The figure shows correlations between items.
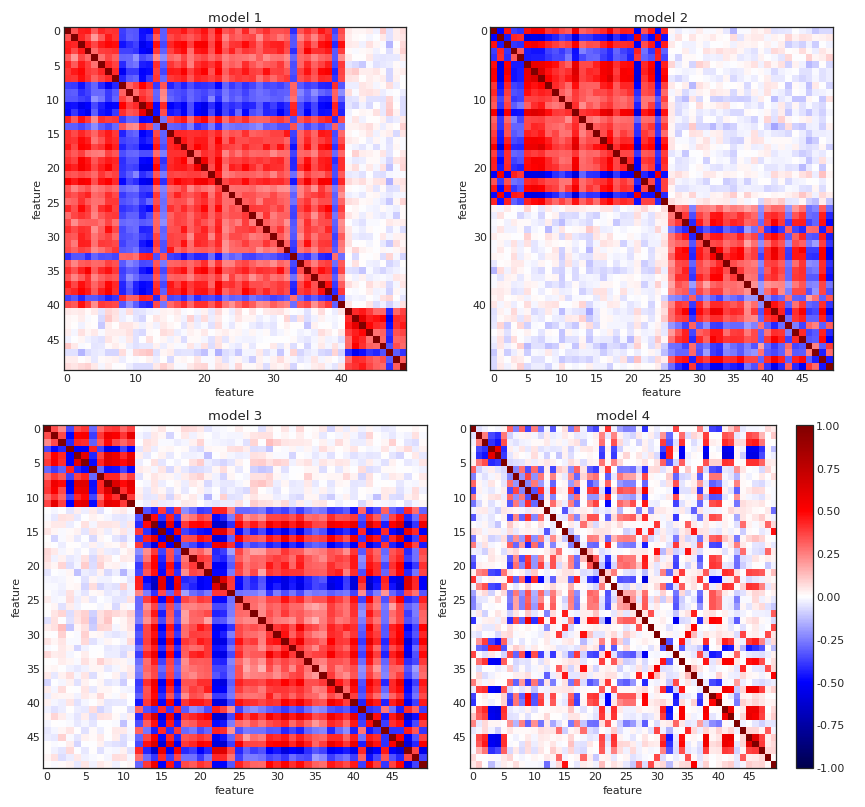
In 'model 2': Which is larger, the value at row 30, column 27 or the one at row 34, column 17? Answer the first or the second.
the first
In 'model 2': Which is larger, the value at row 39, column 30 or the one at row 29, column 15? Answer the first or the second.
the second
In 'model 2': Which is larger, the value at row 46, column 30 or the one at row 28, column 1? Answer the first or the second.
the second
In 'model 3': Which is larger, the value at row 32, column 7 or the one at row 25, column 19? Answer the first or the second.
the second
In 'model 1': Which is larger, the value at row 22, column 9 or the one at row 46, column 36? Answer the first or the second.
the second
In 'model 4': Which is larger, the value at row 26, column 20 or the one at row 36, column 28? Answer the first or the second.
the first
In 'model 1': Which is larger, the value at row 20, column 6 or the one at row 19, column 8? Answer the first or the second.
the first
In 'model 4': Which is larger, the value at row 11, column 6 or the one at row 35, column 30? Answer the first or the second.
the second
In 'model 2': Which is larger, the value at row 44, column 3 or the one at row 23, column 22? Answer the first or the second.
the second
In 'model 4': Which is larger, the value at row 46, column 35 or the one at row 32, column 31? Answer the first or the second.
the first
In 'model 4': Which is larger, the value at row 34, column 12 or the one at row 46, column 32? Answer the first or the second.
the first
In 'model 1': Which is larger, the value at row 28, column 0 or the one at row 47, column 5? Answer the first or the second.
the first
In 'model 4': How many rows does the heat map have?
50
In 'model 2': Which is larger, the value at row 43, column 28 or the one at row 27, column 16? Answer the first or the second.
the second
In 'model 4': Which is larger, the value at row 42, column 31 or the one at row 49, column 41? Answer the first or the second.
the first
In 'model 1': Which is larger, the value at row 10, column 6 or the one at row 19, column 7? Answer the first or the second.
the second
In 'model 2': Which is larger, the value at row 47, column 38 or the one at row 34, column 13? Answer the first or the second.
the second
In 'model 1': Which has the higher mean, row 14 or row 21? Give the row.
21
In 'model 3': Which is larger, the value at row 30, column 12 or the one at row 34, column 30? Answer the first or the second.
the second
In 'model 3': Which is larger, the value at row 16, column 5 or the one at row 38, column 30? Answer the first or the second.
the second
